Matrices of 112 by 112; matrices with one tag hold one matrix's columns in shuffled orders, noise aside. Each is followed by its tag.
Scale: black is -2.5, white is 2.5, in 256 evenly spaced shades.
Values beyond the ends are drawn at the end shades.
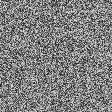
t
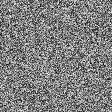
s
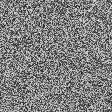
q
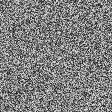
s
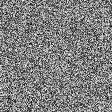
s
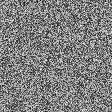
t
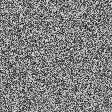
t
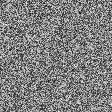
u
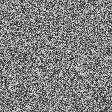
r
